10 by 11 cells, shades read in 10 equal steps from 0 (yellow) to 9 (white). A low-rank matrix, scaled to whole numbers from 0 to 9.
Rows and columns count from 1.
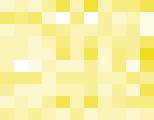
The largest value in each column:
7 9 8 7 9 7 9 7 7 8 8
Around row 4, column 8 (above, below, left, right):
5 7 4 5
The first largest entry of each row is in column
1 5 11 3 3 2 4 2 1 5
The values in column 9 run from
4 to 7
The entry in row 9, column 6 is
6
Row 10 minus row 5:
-1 0 -2 -1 4 -1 5 -1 2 2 6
